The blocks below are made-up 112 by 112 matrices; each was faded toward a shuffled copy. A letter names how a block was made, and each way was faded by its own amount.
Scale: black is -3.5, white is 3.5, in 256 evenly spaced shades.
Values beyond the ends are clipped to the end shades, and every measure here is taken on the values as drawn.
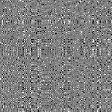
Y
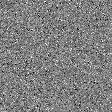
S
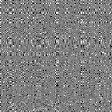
Y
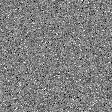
S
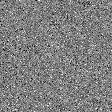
S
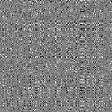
Y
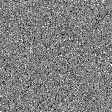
S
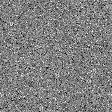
S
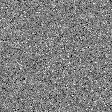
S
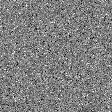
S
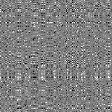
Y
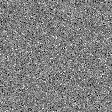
S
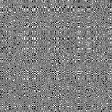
Y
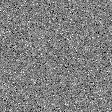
S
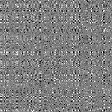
Y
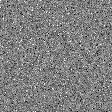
S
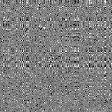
Y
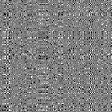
Y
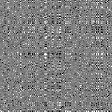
Y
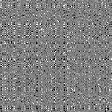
Y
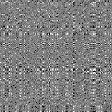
Y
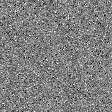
S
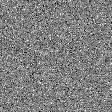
S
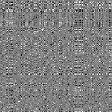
Y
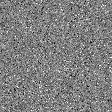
S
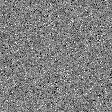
S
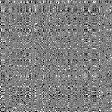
Y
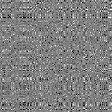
Y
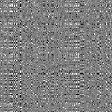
Y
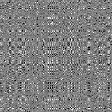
Y
